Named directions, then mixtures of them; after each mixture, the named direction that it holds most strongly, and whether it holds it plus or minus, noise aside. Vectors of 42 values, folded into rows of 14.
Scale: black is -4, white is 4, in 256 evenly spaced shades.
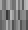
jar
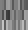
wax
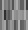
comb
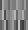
comb, plus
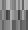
jar, plus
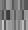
wax, plus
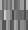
comb, minus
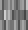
comb, minus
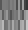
jar, minus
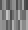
jar, minus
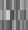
wax, minus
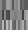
wax, plus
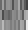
wax, plus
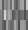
comb, minus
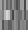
comb, minus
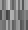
jar, plus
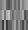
wax, minus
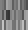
wax, plus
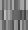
comb, minus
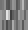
jar, minus
